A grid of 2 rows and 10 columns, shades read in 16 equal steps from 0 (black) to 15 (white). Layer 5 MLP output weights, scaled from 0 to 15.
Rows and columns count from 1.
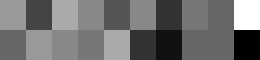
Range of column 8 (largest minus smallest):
1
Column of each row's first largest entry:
10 5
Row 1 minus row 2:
3 -5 2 1 -5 5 2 1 0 15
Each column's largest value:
9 9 10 8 10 8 3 7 6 15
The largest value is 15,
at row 1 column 10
